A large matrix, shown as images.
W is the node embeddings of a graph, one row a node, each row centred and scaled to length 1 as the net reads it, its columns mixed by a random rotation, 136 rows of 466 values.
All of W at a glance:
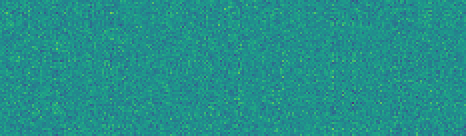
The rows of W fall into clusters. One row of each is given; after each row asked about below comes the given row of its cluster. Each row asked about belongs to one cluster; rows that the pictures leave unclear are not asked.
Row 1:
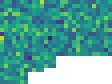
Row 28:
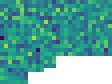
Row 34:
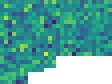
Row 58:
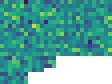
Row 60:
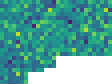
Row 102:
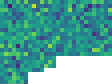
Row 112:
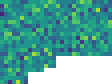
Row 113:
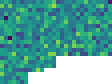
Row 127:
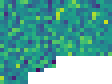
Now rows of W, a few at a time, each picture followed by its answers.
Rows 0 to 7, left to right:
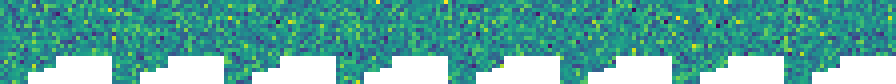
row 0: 102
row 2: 34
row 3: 1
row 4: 127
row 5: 60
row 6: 34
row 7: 1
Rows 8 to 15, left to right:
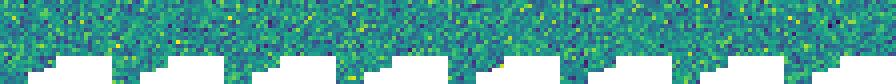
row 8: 58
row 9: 28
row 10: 34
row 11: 102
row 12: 127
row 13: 127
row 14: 102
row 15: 34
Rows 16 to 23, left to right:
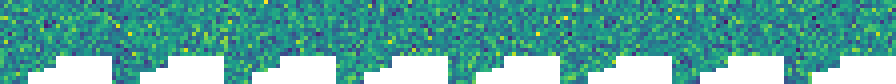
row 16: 34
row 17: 60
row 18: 1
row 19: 102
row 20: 113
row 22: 34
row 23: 60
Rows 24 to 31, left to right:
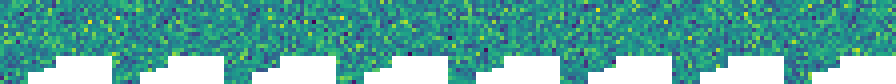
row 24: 60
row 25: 34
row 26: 58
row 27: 34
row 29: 127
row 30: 112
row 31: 60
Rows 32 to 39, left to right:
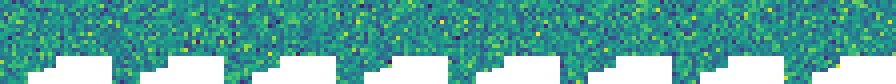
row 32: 113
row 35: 127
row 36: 113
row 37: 112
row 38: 112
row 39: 127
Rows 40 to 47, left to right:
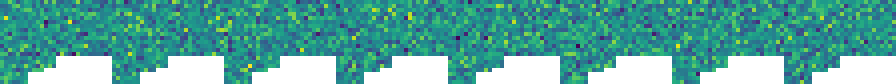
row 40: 34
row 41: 1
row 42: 1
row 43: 112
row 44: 113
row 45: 102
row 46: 28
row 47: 112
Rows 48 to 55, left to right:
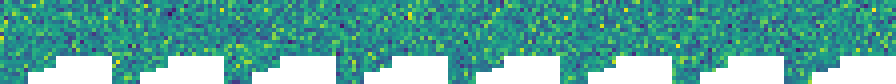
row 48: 1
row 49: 102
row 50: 58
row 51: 112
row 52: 60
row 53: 34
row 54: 28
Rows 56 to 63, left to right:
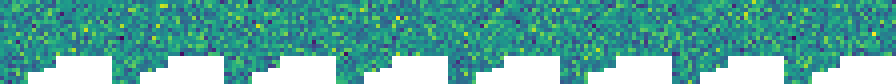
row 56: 60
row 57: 113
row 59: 34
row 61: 60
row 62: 112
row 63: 113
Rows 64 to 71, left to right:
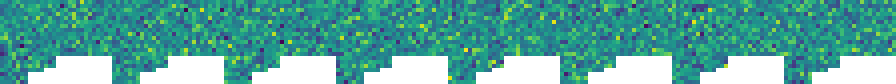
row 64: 112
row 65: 60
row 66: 28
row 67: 112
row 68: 127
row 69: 102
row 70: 127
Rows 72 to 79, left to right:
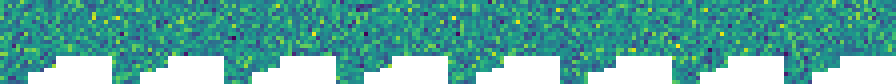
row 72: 127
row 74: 113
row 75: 127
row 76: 34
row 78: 28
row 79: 112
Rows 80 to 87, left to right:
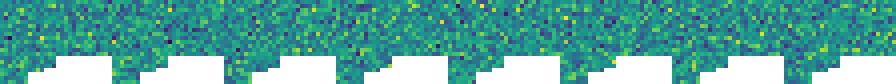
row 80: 113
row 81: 28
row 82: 60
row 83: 127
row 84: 102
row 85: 34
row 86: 113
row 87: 60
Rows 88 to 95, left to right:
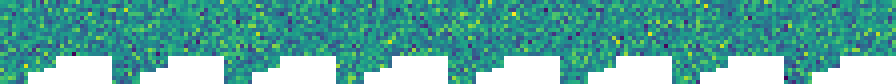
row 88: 34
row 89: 60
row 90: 102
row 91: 102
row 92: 1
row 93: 113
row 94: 102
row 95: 60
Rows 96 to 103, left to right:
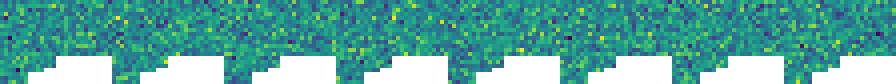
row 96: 113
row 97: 34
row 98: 58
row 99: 127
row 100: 60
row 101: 113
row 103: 102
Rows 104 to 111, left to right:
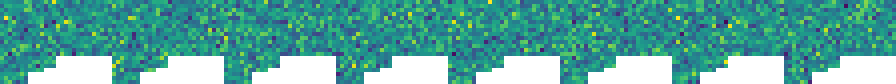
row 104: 34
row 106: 1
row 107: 112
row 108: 1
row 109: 102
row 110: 34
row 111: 112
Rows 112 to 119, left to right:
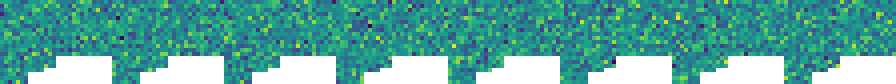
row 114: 112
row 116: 28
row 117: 127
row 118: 34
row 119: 127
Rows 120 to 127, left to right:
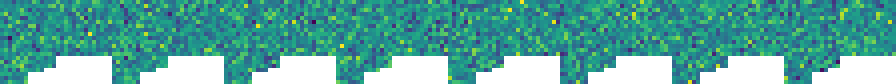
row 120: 113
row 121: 102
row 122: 58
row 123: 28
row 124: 127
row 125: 112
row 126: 112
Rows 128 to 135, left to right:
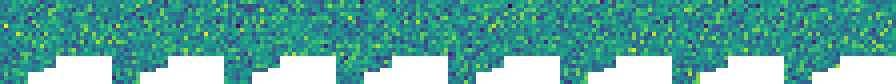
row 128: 60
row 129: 60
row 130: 127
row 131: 58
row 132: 112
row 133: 60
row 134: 60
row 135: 127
